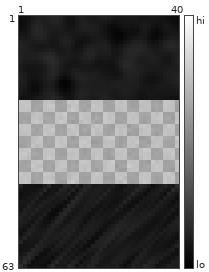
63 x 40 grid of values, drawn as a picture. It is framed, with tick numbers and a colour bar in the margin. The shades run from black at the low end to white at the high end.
It is made of 3 by 1 panels. Panel 1,1: very low, blotchy, faint in contrast. Panel 2,1: high, checkered. Panel 3,1: very low, slanting up to the right, faint in contrast.
